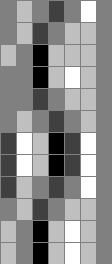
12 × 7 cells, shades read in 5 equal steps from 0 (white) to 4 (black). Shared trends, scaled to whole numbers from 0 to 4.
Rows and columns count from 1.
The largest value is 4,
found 6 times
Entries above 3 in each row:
0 0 1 1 0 0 1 1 0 0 1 1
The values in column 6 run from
0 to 1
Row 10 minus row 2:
0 0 0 0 0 0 0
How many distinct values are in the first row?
4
